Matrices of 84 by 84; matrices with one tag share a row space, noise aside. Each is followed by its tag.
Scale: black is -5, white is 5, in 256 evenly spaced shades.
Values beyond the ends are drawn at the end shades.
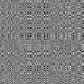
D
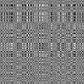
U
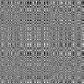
D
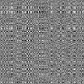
U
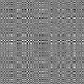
U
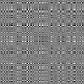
U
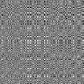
D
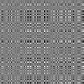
D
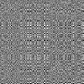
D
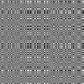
D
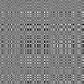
D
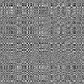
U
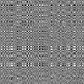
U
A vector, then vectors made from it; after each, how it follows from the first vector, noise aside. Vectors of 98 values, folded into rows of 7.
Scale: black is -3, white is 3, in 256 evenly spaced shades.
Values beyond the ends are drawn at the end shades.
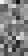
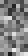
reversed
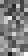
reversed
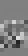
partly zeroed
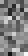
reversed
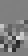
partly zeroed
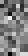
reversed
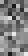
reversed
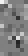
partly zeroed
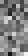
reversed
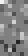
partly zeroed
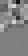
partly zeroed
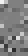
partly zeroed
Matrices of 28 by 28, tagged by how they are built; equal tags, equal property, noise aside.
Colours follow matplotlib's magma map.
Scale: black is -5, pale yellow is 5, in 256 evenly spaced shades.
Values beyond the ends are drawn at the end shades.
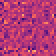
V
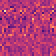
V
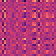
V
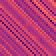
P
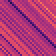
P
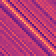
P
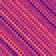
P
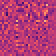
V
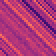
P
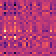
V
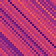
P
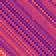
P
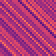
P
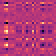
V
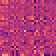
V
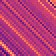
P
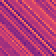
P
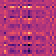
V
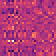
V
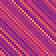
P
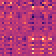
V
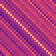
P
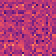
V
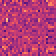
V
